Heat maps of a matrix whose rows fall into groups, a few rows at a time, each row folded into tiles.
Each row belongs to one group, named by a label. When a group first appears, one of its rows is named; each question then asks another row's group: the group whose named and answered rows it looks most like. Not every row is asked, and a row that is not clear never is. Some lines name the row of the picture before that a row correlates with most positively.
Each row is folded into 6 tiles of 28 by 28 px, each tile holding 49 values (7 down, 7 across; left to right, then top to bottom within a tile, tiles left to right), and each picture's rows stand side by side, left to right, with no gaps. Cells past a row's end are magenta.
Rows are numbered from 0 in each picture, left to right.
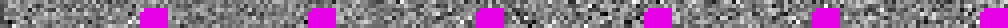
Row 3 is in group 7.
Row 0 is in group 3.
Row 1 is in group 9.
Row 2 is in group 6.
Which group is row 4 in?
6
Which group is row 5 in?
3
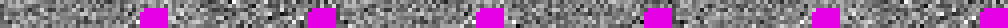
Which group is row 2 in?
3
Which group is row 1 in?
6
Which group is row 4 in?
3
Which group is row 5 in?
6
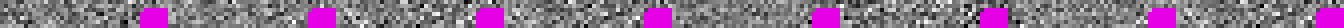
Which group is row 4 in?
9
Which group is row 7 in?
6
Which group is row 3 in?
6
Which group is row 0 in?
7
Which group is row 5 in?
9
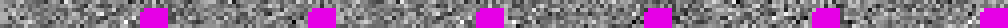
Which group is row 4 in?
7
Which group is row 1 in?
7
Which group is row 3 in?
9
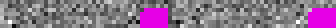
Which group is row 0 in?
9
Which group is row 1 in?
3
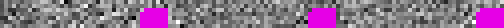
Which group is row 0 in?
7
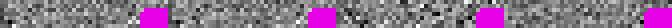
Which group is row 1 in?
3
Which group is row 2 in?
7
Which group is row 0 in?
3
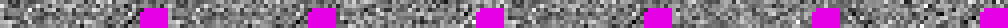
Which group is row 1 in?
9
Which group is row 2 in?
3
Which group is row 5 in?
7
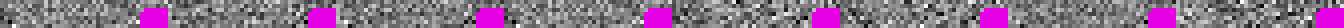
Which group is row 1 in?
9
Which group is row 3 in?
3
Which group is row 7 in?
6
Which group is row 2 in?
9
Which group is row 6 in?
9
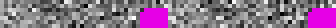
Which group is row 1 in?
6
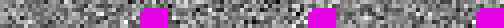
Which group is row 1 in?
3
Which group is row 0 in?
6
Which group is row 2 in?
3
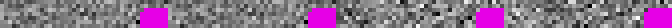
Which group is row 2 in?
7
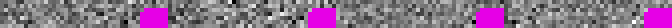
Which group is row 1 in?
7
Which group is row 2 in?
9
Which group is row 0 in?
7
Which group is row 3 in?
3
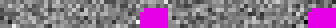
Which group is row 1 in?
9
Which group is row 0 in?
3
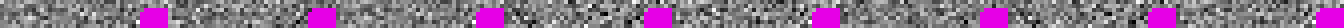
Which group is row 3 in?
7
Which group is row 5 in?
7
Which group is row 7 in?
3
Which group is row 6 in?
7
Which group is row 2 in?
3
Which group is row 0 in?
3
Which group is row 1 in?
9
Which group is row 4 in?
3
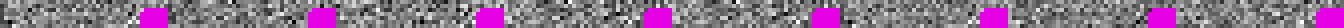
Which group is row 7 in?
6
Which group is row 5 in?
3
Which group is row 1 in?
7
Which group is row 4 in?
6
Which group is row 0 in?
3
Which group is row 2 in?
3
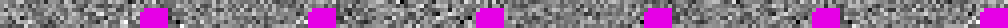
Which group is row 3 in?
9
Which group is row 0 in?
6
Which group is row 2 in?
7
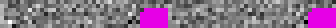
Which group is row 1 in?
9
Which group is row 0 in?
9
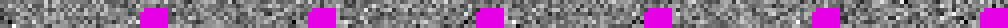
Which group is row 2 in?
9
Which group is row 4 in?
6
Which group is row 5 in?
7
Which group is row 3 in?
9
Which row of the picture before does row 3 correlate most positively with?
0
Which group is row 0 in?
3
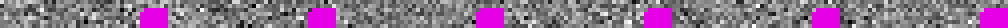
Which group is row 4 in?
7
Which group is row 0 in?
3
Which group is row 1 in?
6
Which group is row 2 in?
9
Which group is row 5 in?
3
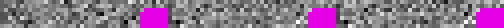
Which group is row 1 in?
3
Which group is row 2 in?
3
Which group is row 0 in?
7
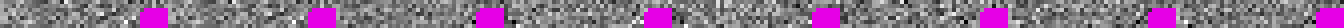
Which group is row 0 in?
6
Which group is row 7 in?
9
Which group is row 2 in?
9
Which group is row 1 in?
6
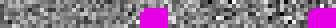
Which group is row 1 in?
6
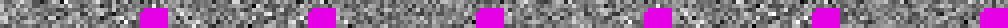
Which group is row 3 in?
6
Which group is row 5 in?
7
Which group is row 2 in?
9
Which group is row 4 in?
6
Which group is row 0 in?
6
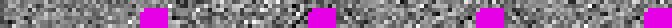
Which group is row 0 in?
3
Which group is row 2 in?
7
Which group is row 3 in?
7
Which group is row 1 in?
9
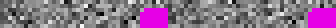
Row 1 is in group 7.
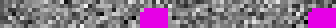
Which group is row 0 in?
7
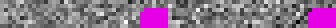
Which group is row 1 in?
9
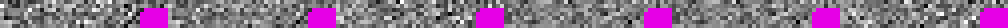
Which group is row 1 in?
9
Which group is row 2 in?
6
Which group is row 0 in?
9
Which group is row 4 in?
7
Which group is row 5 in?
6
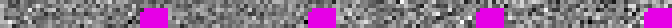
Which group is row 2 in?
6
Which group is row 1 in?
9
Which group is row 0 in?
9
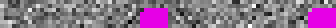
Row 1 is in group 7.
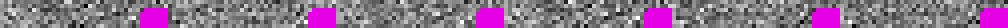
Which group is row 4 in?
9
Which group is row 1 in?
3
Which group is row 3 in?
6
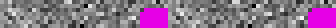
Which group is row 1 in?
6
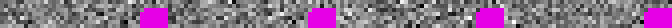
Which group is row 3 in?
9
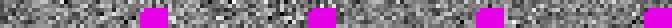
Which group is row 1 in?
6
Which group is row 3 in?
9
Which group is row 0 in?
7
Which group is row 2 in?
7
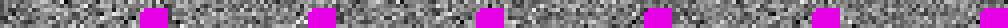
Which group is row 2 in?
7
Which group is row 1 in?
3
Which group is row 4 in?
7
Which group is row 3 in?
9
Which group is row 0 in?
7
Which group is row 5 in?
9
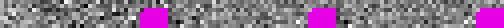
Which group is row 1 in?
3
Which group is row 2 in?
3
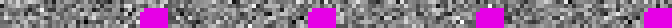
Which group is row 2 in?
6
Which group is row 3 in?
7
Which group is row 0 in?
3
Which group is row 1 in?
7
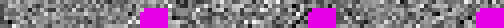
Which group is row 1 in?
9
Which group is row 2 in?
7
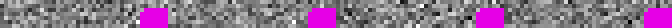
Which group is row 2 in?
7
